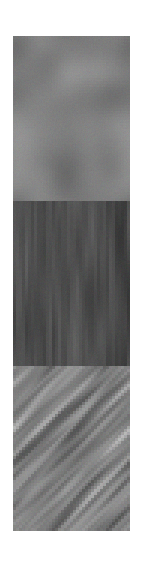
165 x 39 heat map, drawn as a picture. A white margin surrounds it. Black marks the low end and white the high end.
It is made of 3 by 1 panels. Panel 1,1: middling, smooth, faint in contrast. Panel 2,1: low, streaked downward, faint in contrast. Panel 3,1: middling, slanting up to the right.
